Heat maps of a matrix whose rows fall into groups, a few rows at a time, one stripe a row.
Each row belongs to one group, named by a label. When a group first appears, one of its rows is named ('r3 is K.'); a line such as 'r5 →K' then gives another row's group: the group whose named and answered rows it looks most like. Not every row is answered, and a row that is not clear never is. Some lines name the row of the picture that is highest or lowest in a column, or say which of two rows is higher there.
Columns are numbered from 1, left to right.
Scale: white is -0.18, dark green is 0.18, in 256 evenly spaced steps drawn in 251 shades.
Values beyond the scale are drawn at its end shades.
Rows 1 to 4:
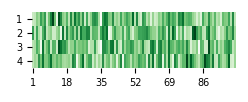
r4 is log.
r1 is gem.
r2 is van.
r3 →gem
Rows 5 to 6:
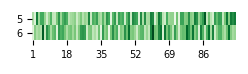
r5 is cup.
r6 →log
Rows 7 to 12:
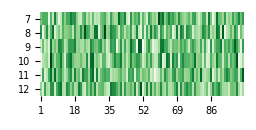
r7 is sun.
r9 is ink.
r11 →ink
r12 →gem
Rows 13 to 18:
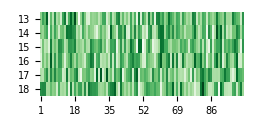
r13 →sun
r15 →ink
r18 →van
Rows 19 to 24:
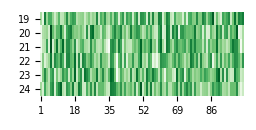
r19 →cup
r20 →gem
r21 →gem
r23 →van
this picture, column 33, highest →19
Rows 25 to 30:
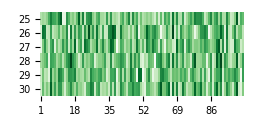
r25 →log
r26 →van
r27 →van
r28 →sun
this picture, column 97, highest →29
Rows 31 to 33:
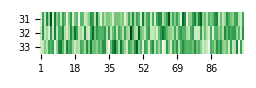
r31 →log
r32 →ink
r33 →gem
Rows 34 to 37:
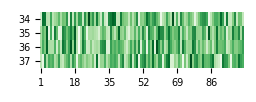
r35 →sun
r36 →sun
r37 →cup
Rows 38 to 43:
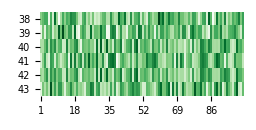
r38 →sun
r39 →ink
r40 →cup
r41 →van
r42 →cup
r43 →log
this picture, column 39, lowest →41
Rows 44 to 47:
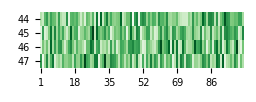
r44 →cup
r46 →log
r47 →van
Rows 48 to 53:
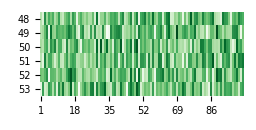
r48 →cup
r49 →gem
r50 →cup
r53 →ink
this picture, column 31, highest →50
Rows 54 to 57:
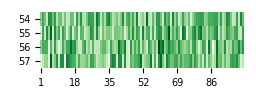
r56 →sun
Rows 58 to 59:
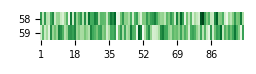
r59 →ink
